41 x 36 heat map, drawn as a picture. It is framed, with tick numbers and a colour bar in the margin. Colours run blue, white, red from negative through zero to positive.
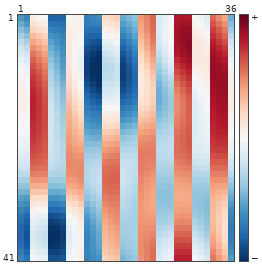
Stripes: upright, repeating 6 times. Lone odd cells: none. Ninth with the highest average: top right.
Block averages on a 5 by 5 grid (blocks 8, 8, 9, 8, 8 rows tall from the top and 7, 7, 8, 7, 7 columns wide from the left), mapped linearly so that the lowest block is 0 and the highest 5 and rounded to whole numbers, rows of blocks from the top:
21254 | 41145 | 42344 | 23433 | 01443
